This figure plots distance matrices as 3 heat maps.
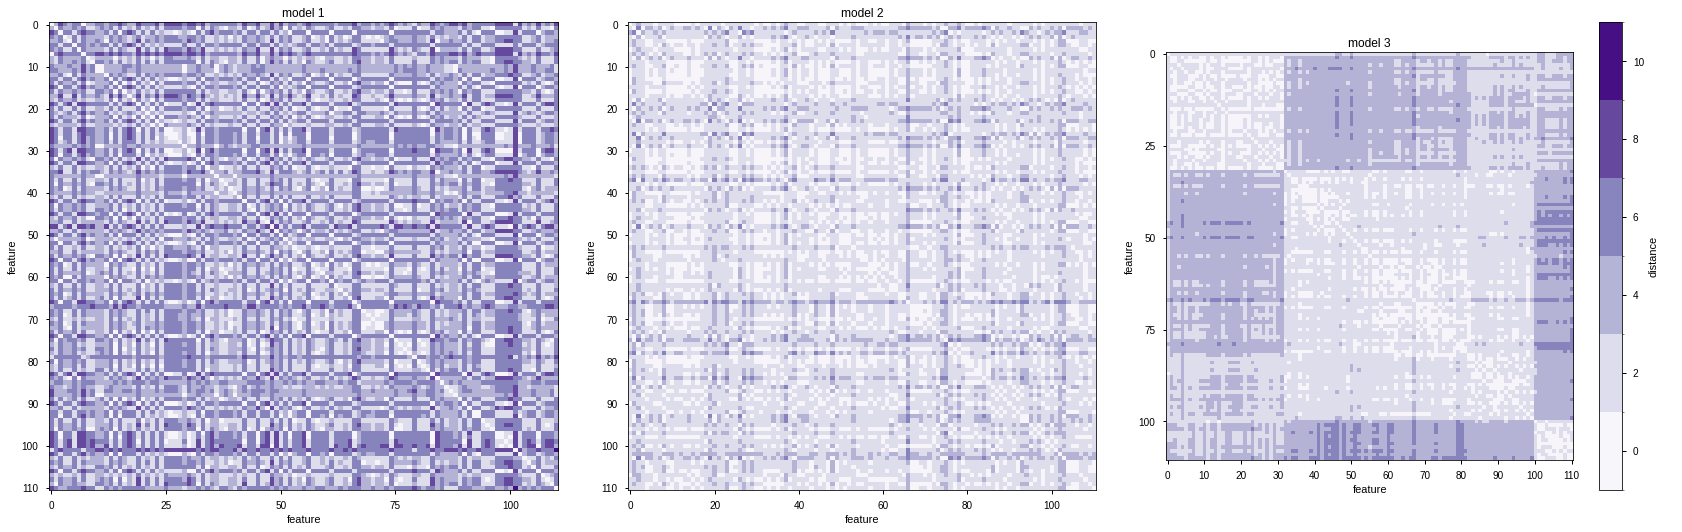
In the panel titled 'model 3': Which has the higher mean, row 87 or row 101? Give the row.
101
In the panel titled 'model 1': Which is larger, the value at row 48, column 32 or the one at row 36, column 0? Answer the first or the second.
the first
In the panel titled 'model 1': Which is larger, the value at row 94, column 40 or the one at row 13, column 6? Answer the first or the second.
the second
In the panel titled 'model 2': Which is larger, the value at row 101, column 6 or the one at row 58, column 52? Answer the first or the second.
the first
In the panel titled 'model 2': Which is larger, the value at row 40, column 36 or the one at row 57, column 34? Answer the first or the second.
the second
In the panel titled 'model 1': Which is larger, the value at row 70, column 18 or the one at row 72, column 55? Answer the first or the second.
the second
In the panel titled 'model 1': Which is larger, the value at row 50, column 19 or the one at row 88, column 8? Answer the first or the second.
the second
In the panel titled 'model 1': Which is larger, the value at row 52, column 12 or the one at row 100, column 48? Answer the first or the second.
the first
